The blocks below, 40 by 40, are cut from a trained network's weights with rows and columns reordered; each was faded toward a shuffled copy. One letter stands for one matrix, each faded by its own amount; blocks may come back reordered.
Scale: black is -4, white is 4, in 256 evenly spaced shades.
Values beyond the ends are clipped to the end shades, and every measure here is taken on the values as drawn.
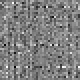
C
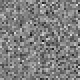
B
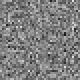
B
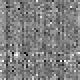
C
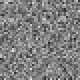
B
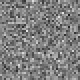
B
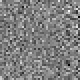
B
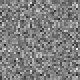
B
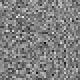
B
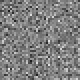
B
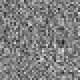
B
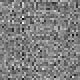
B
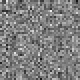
B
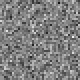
B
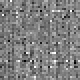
C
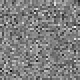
B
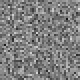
B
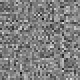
B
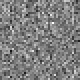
B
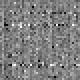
C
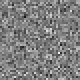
B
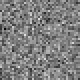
B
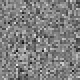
B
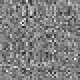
B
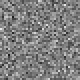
B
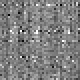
C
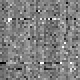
C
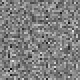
B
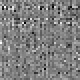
C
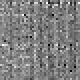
C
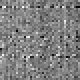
C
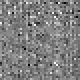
C
